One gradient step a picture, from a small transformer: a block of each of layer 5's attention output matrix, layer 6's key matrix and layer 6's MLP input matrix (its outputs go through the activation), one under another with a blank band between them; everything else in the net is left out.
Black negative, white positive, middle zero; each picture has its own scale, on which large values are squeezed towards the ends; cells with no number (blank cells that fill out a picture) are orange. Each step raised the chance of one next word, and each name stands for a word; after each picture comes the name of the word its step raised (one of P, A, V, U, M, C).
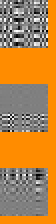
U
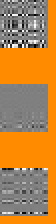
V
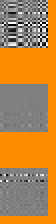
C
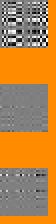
U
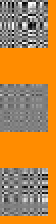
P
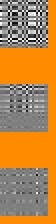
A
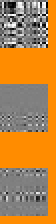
P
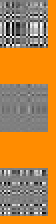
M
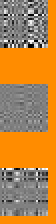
V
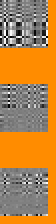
M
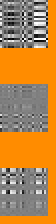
A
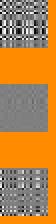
A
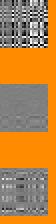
M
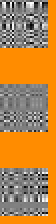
P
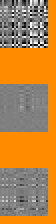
M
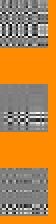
C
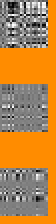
P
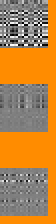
C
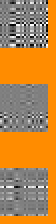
C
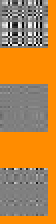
M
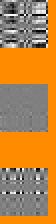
V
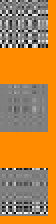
V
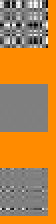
P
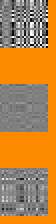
M
